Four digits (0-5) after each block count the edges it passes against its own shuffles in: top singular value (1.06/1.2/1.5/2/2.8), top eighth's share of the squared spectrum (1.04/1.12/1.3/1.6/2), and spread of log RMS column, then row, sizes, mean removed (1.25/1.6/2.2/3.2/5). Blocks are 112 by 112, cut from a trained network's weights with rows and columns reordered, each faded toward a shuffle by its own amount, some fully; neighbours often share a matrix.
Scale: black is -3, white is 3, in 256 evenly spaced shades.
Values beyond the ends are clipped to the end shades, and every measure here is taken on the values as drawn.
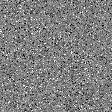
2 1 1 0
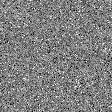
0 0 0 0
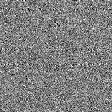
3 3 0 1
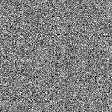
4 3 0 2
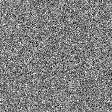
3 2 0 1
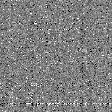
3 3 1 2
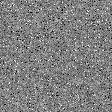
1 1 0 1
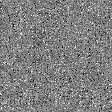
2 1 0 1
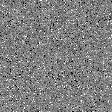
2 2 0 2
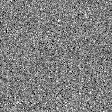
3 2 0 1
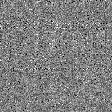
3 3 0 2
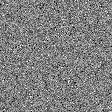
0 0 0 0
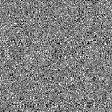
4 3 2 2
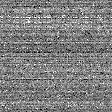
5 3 1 2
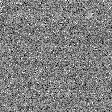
1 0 0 0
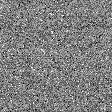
1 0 0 0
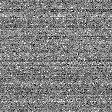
4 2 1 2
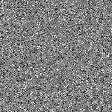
3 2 1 1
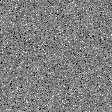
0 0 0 0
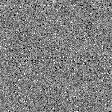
2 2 0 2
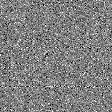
4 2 0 2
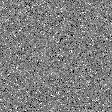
0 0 0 0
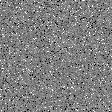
0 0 0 0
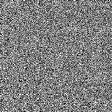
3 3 0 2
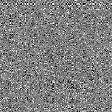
4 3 2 3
